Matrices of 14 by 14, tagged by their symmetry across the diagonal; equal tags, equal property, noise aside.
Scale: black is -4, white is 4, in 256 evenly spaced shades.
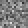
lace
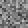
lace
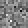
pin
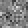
pin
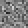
pin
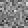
lace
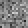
lace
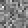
lace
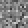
pin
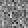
lace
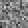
pin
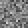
lace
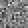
pin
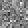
lace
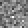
lace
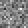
lace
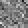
pin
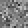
pin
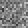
lace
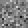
lace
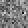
lace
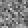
pin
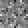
pin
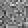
pin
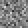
pin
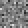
pin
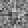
pin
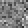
lace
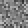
pin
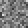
lace
